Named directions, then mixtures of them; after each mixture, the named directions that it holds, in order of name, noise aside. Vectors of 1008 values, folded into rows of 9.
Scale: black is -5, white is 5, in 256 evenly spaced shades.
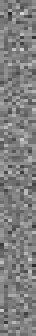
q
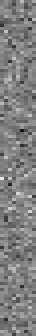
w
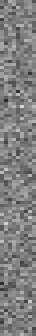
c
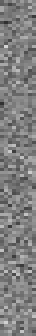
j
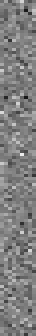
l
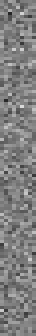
c, q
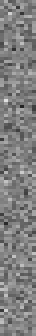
c, q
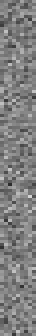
q, w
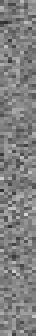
j, w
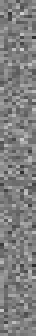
q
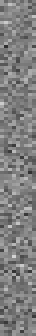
j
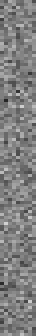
c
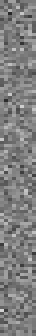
c, q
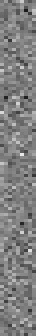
l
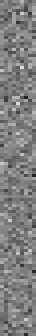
l, q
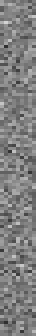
j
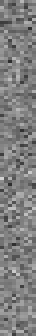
j, w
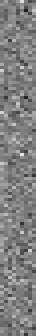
l
